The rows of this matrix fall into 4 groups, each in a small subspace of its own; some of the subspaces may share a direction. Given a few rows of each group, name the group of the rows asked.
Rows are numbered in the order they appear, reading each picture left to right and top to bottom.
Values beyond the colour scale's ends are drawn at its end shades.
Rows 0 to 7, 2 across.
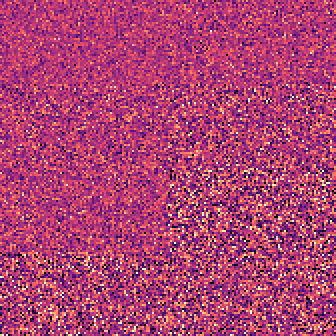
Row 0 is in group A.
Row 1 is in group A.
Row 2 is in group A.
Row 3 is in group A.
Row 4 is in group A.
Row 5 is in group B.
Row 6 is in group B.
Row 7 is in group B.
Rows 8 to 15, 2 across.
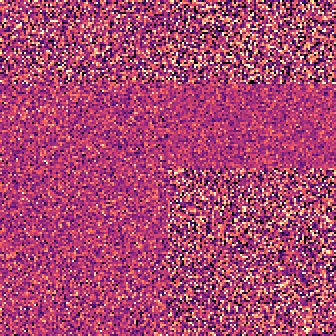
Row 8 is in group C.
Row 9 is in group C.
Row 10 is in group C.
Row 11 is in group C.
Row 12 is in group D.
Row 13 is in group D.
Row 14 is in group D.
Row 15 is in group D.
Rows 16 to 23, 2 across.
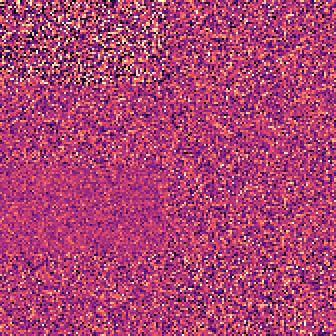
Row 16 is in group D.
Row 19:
A
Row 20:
D
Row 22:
D
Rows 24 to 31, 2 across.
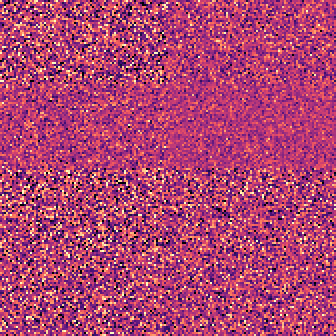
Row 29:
A
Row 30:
D
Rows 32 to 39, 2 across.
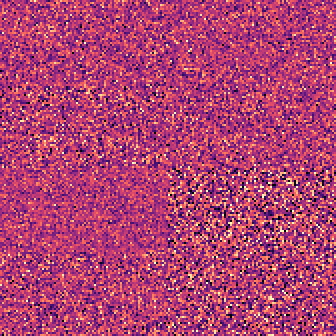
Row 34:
B
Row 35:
A
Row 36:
D
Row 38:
B
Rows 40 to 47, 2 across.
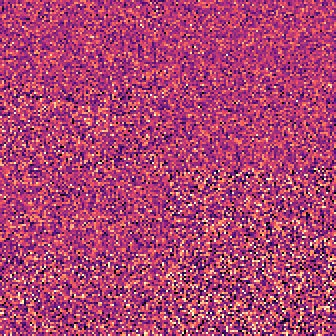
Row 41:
A
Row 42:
C
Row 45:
B
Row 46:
A
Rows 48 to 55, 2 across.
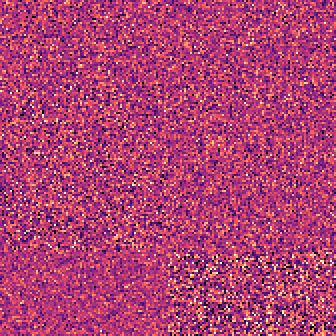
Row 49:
A
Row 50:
D
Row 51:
B
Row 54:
A
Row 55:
B
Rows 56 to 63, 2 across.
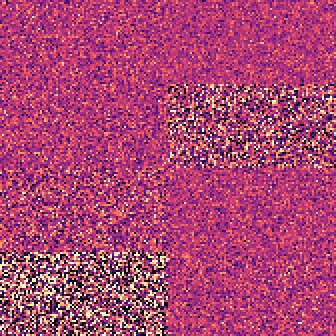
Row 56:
C
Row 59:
D
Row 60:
D
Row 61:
B
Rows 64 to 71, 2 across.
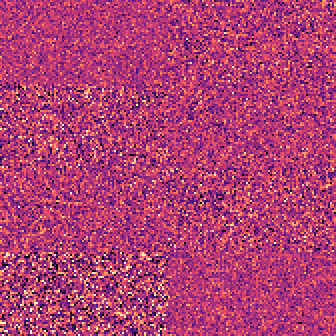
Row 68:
A
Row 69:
C
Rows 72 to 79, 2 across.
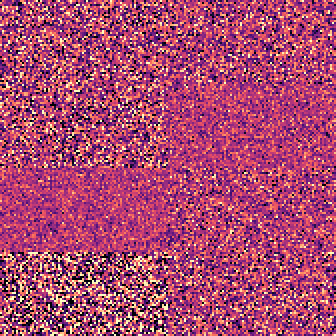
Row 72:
B
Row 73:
D
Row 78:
A
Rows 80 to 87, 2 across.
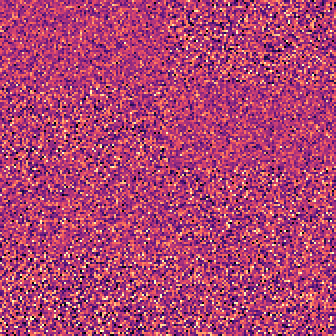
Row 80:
A
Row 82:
D
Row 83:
D
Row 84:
D
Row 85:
D
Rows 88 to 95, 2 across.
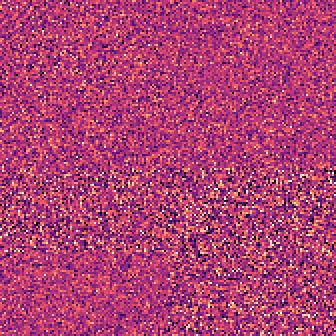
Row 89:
C
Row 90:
B
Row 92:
A
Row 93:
A
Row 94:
C
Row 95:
D
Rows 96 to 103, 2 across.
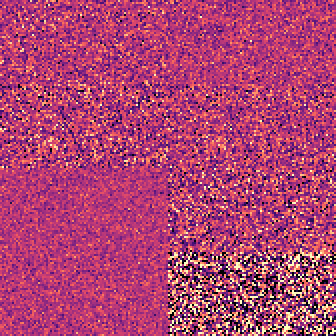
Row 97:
C
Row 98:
B
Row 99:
B
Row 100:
C
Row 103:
C
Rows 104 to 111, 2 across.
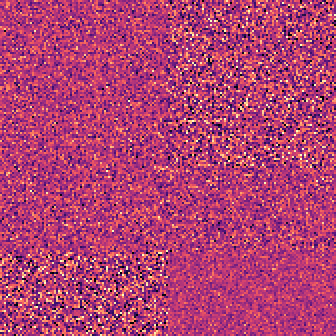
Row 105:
A
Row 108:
D
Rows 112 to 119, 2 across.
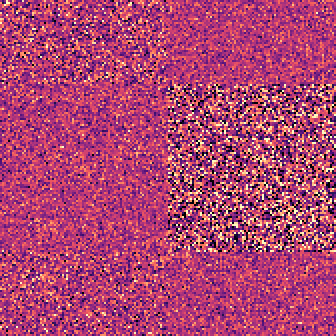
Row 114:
C
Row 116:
B
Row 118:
C
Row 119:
B
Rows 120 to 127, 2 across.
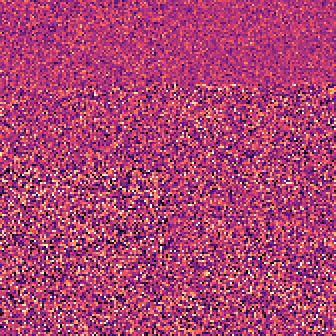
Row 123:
C
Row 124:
C
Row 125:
B
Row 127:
D
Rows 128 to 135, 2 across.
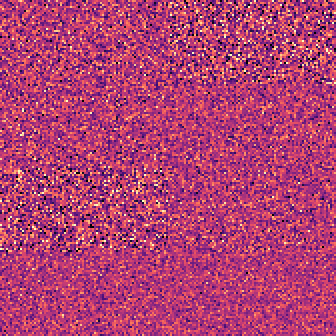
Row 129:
D
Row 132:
B
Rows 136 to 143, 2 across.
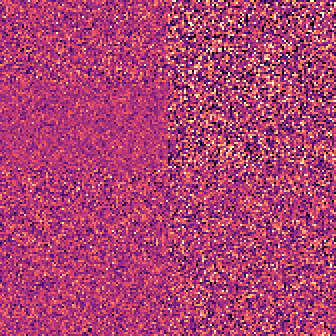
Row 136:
A
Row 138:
C
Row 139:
B
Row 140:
D
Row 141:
B
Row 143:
A
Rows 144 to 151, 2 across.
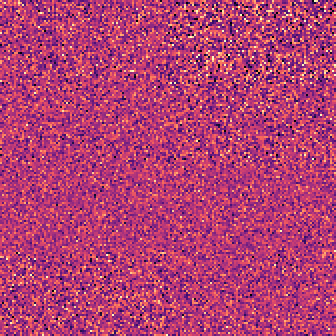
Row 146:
D
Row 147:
A
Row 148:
D
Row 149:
D
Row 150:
D
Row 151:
A
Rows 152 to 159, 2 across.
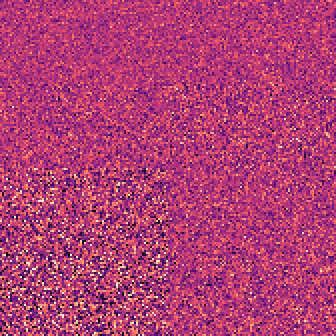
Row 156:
C
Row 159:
C
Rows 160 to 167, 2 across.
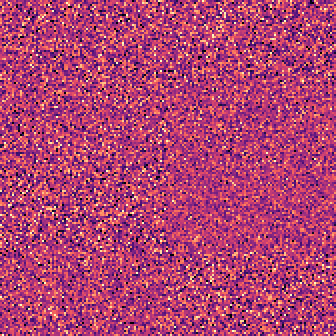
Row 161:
C
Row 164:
D
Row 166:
B
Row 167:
B
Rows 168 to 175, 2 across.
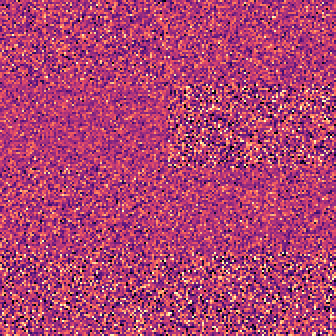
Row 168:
D
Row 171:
B
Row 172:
D
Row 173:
C
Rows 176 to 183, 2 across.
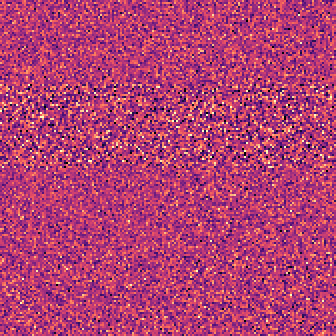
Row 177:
D
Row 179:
A
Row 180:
A
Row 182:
A
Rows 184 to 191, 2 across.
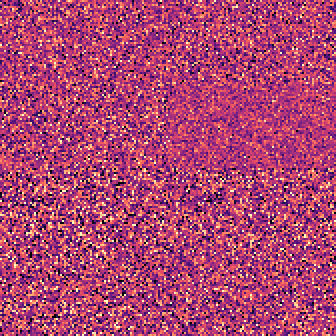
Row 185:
A
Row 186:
D
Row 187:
B
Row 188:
C
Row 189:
C
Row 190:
D
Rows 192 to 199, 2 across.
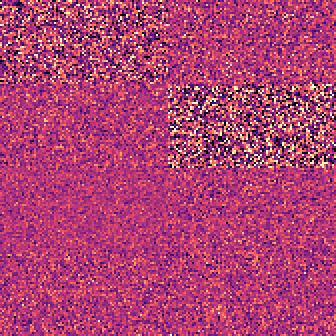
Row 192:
B
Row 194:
C
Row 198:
A
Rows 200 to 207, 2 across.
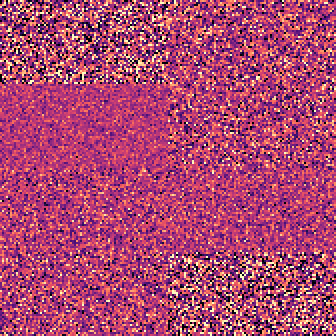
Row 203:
A
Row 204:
C
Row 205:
D
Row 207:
A
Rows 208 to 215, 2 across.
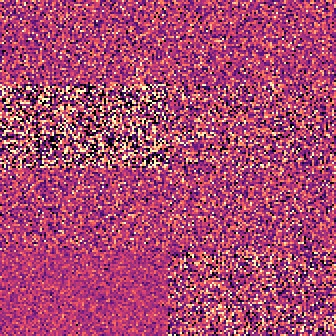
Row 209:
D
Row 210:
B
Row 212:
B
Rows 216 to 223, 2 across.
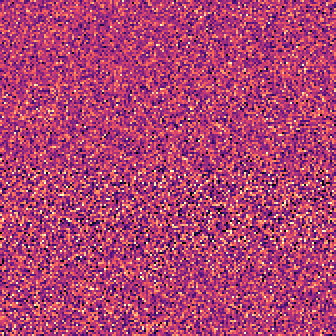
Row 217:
C
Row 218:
C
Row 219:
A
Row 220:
D
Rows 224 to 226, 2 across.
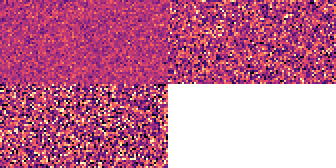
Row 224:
C
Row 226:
D
